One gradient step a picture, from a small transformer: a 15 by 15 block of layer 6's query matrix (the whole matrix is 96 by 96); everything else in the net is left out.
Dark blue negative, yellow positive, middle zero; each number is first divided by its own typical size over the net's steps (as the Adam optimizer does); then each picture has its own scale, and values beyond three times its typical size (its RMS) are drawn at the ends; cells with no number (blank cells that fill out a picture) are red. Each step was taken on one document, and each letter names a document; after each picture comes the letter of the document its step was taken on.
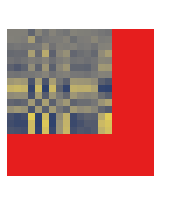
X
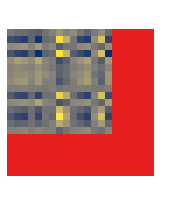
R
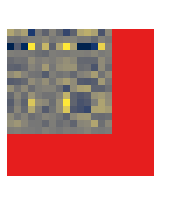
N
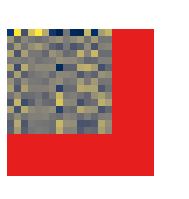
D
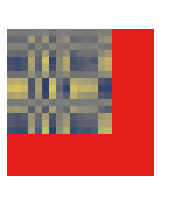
X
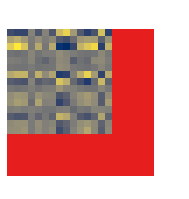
R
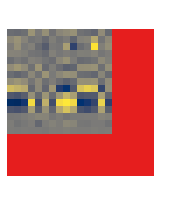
N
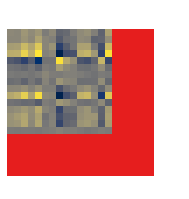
R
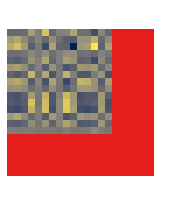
N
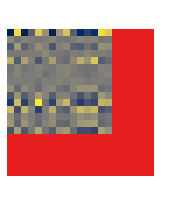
D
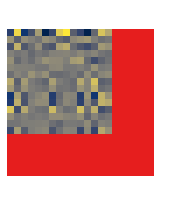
D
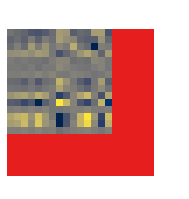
R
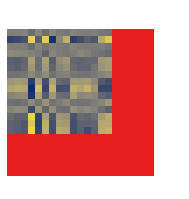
X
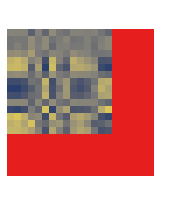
X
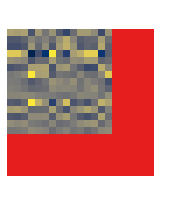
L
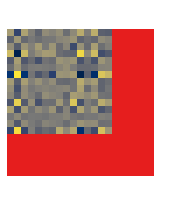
D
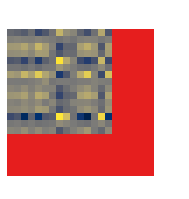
R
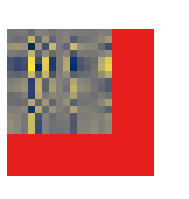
X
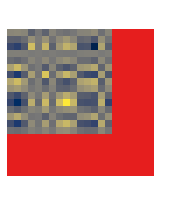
N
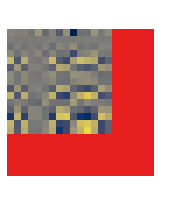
D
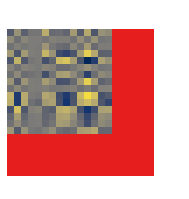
D
